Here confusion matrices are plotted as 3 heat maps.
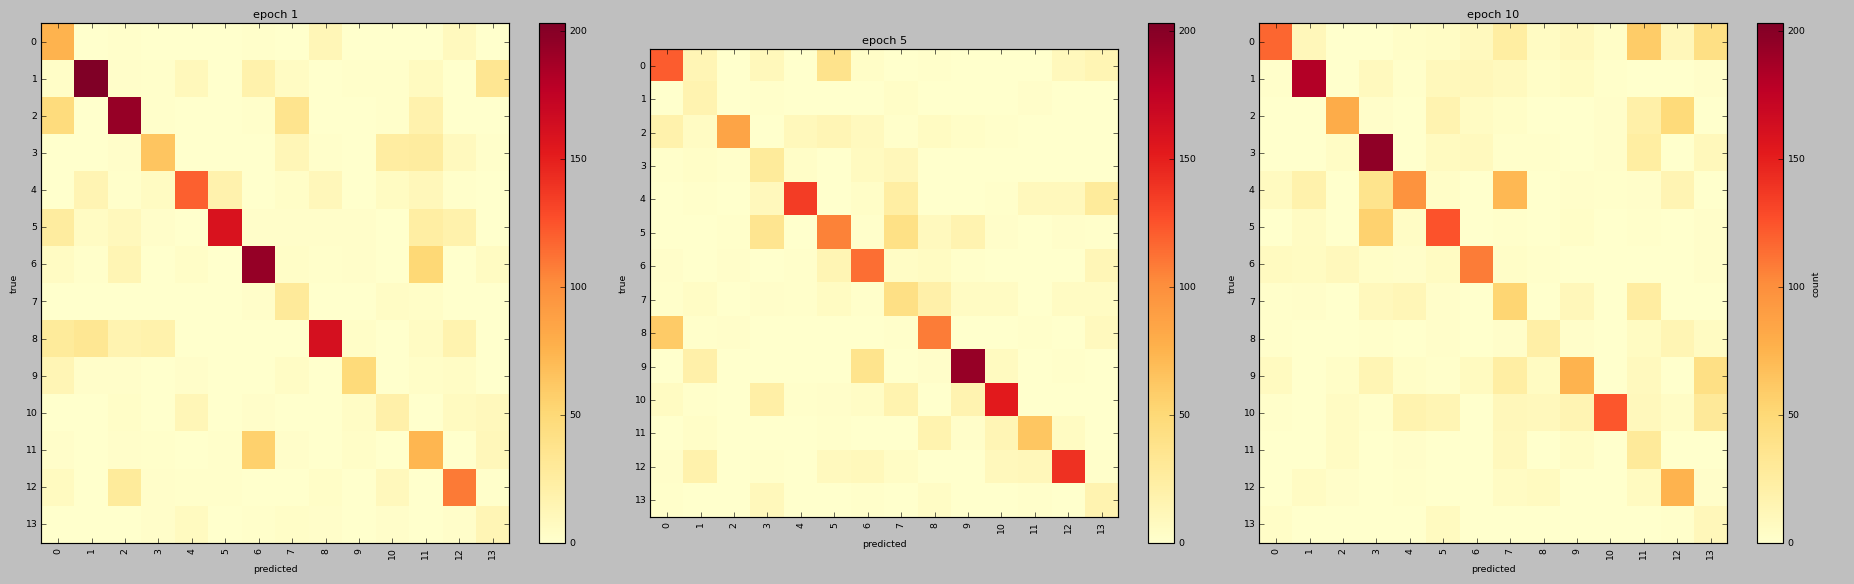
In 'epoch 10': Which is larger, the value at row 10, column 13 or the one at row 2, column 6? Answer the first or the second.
the first
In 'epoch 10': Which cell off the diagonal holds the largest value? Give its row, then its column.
4, 7
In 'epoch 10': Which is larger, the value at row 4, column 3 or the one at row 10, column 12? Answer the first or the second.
the first
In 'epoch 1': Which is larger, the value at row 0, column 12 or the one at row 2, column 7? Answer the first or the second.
the second
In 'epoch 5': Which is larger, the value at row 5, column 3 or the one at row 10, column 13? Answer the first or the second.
the first
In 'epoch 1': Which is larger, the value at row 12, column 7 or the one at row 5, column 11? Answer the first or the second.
the second
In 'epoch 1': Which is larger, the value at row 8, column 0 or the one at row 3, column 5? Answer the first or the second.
the first
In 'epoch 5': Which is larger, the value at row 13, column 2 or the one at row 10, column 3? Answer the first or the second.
the second
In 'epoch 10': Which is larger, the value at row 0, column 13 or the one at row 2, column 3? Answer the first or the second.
the first
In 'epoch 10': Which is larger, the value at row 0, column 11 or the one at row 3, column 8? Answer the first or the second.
the first
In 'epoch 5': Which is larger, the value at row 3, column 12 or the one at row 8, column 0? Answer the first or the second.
the second
